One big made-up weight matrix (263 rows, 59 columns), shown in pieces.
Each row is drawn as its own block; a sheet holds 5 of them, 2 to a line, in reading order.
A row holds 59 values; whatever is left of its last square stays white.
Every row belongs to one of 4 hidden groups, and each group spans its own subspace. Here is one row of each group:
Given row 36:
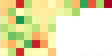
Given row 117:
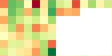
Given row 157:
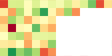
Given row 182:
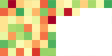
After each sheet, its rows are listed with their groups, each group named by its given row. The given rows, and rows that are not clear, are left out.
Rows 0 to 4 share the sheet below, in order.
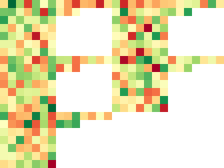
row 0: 182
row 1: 157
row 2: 117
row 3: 36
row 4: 117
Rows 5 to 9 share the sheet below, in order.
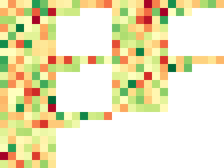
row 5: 117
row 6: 36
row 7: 117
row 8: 117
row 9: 36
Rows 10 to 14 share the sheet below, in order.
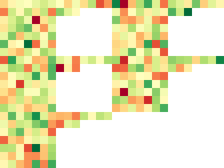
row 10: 117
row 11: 117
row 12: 117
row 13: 182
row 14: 157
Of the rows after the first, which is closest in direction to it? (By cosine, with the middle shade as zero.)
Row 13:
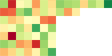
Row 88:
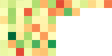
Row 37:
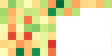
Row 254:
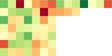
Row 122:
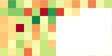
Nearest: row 37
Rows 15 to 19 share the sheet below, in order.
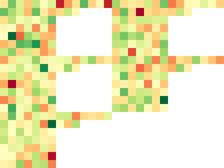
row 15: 182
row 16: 182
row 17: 157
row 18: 182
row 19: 182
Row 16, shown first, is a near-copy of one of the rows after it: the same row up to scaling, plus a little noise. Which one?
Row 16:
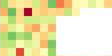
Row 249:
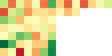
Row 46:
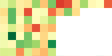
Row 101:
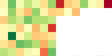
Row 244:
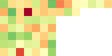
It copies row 244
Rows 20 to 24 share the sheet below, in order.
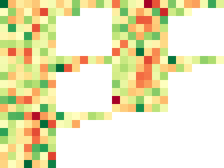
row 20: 157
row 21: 36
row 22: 182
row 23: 36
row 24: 36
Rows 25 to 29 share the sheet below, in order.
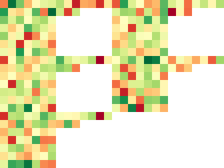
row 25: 182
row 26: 117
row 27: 157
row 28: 36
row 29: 157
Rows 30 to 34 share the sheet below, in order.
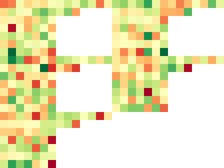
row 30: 157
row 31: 157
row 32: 36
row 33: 157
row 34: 157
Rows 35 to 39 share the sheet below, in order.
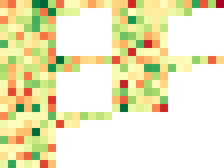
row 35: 36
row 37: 182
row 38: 157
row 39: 117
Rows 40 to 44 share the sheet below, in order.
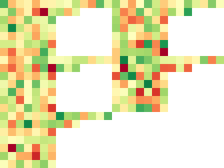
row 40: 157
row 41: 117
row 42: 117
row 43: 157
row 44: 182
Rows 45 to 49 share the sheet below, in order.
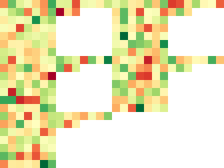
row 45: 117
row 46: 182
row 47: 182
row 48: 36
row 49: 182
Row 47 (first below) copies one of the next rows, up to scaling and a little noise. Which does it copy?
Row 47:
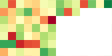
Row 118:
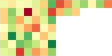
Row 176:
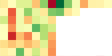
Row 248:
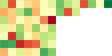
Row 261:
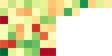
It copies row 248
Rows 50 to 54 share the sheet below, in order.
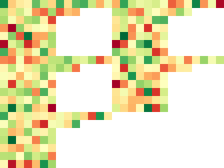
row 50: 36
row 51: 182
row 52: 157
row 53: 157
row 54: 157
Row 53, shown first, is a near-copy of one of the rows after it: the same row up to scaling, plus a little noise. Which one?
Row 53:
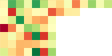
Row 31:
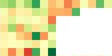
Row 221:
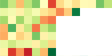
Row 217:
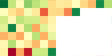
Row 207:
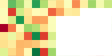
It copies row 207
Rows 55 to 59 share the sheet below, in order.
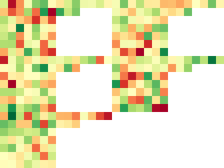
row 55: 117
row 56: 157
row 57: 157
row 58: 117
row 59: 182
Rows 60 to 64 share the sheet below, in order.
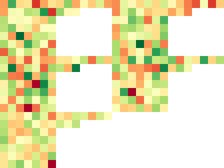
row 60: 36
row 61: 117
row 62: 157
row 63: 36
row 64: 117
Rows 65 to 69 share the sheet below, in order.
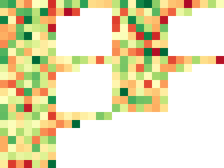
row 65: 36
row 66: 157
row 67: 36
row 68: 182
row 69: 157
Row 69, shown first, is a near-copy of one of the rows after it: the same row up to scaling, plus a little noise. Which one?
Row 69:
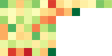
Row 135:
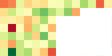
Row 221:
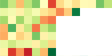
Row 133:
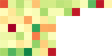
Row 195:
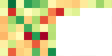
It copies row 221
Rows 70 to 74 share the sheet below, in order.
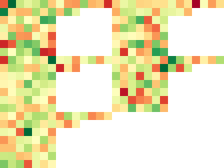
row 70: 182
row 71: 117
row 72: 117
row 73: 182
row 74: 36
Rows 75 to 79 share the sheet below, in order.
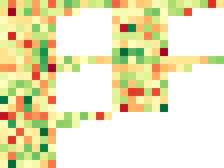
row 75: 182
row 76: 157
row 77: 117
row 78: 157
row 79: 157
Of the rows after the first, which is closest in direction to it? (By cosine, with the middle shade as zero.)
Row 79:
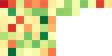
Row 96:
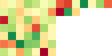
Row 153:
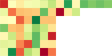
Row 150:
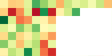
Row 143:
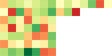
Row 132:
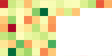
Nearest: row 132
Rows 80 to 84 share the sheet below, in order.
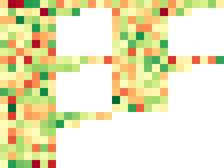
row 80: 36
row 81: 182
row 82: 157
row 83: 36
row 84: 157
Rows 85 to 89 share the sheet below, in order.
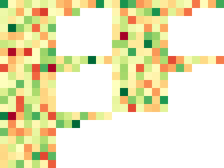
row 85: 157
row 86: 36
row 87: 117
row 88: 182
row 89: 117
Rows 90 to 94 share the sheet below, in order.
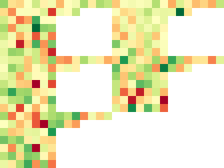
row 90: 117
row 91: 36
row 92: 182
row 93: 182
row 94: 157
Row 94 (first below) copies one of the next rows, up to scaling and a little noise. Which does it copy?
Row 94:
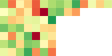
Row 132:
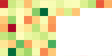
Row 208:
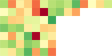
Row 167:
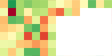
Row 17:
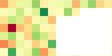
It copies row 208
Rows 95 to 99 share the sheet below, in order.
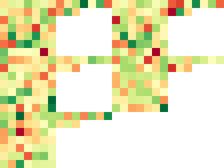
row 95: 182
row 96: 182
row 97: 182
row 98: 117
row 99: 36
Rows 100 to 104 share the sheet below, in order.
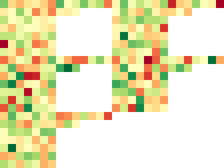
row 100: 36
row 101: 182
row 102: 36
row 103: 36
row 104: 182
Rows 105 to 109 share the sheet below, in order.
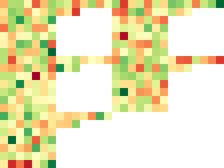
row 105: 117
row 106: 182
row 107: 117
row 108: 182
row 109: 157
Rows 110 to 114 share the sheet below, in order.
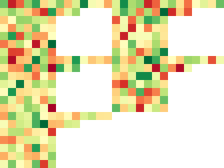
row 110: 36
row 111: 117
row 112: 117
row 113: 36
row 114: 157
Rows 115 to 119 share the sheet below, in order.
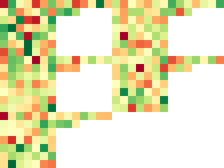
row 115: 36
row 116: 182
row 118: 182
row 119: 157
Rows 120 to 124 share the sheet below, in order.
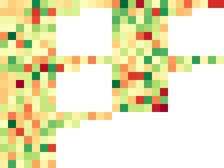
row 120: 117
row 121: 182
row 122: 117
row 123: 117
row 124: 157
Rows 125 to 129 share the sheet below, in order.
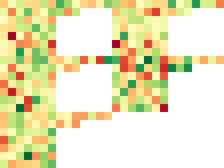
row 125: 182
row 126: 36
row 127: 36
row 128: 117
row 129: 117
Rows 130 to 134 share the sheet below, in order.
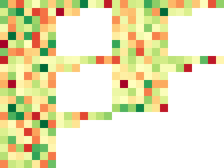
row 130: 36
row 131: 36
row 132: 157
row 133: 157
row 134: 36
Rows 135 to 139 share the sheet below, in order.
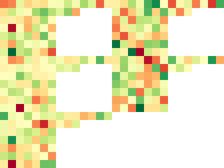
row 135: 157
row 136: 36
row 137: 36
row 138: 36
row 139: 157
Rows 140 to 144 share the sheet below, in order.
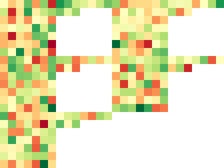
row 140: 182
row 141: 182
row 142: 117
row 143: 157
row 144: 157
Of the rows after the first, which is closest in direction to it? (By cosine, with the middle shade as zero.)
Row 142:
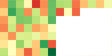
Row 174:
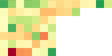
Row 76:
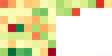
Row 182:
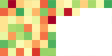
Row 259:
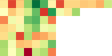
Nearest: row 174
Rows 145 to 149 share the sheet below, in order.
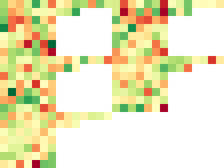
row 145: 117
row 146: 117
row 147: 182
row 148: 157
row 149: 182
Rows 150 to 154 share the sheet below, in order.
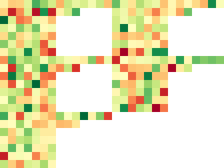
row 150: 117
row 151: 157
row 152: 157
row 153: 117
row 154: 36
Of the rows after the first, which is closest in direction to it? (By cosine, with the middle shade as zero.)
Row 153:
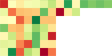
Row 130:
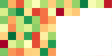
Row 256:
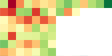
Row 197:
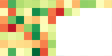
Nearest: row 197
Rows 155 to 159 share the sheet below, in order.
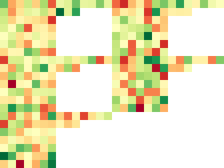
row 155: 117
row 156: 117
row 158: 36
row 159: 182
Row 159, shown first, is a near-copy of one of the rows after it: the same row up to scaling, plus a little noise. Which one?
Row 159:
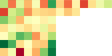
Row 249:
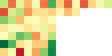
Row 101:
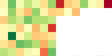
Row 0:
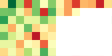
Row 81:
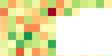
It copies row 249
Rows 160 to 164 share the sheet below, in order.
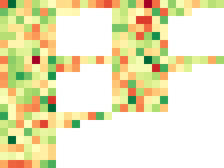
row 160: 182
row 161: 36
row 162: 117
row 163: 36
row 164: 157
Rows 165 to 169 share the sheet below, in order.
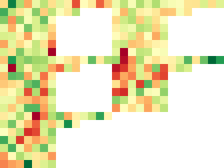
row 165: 182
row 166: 157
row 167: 157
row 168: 182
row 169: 36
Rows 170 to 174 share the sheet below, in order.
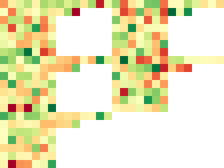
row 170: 157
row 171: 117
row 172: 157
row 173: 36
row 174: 157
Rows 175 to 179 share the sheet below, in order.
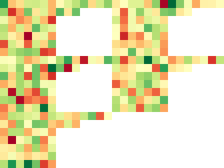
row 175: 117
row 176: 182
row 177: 182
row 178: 36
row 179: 157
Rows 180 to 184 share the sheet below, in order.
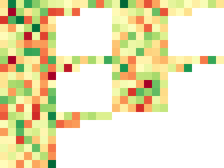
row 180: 157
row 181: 36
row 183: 157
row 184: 117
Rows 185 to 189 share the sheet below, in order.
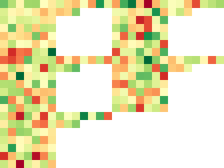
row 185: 157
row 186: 36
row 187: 36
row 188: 36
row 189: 36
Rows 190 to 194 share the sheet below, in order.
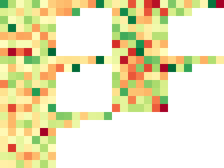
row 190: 157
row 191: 36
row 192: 157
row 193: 117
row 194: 182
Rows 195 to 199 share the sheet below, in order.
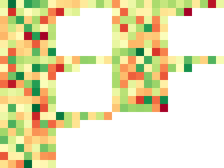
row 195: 157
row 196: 157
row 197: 157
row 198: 117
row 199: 36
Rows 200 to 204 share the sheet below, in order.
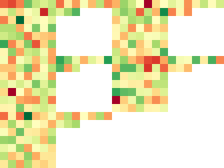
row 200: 36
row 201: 117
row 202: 182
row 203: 36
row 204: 36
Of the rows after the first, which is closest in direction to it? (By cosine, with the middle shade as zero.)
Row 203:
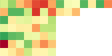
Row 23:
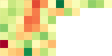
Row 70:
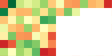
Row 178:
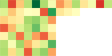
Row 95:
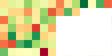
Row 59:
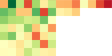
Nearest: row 23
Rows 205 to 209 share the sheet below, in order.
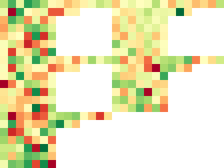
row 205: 157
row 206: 36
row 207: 157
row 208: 157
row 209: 157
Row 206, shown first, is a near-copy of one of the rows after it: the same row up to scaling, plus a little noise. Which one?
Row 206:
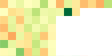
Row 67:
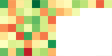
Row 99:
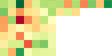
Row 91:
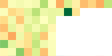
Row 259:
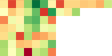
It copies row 91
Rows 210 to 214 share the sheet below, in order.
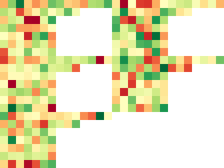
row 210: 36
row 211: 157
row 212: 157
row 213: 117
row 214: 157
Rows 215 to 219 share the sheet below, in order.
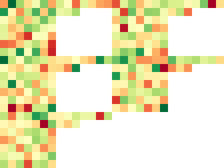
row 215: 182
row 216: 157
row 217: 157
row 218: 36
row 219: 36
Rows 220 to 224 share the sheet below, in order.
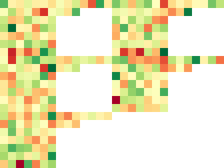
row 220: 157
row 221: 157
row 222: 36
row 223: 36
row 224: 182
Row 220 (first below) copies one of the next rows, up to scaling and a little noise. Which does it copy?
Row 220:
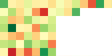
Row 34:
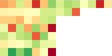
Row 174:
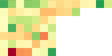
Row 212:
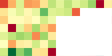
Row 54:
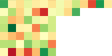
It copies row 54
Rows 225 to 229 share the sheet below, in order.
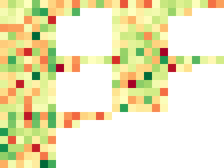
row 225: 157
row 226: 157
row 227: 117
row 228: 117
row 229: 182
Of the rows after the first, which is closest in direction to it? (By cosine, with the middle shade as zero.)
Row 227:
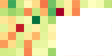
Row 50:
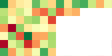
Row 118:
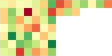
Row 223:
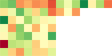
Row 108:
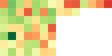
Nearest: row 108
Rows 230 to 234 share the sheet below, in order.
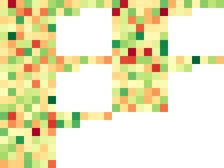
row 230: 36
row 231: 182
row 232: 182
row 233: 36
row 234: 117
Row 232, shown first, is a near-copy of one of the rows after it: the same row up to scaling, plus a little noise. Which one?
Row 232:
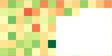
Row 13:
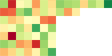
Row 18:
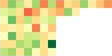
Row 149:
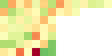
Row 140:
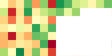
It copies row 18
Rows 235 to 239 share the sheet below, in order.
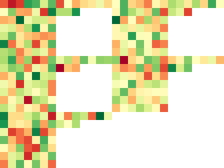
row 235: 36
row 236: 36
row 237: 117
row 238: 117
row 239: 117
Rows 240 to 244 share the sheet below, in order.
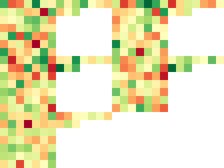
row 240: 36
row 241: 36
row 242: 117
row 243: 117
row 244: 182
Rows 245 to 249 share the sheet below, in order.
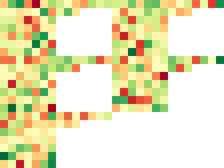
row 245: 36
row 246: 36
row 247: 157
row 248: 182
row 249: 182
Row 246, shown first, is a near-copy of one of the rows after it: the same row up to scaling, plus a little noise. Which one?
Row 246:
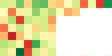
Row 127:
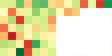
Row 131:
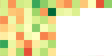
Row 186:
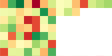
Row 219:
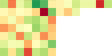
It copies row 127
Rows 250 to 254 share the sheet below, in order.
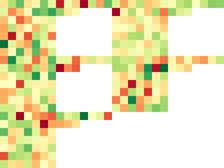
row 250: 36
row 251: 182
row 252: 117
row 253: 117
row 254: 36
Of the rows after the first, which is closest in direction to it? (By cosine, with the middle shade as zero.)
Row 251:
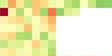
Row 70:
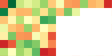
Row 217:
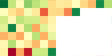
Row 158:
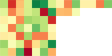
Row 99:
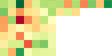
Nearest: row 217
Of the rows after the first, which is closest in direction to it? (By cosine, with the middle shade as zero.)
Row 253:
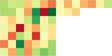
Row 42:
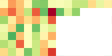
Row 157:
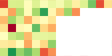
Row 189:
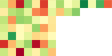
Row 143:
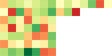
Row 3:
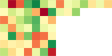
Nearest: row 3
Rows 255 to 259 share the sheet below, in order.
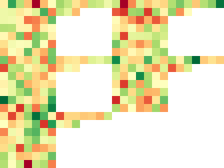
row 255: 36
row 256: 182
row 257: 182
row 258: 36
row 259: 36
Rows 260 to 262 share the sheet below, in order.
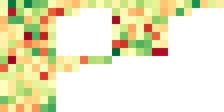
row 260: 157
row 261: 182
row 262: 182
